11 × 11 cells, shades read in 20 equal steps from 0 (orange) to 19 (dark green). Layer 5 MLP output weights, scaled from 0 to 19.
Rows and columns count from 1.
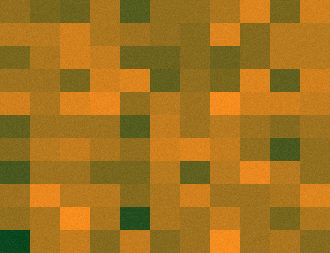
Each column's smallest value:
3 1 0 1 2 3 2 0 1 3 2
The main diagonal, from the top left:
8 5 3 3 8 4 2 5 7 10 9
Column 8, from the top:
6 2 11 10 0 5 4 5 7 4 0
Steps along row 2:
same down up up up up down up down same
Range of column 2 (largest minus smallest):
9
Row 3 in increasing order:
3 4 5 5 6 9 9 10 11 11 11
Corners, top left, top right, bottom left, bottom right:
8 3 19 9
